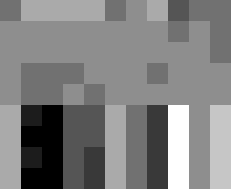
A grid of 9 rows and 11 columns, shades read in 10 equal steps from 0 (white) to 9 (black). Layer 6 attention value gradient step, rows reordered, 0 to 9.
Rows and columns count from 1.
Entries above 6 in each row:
0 0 0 0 0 3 3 4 4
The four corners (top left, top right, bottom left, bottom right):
5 5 3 2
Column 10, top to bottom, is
5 4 4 4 4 4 4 4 4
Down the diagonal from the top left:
5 4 4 5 5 3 5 7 0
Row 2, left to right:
4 4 4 4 4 4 4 4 5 4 5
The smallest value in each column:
3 3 3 3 3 3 4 3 0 4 2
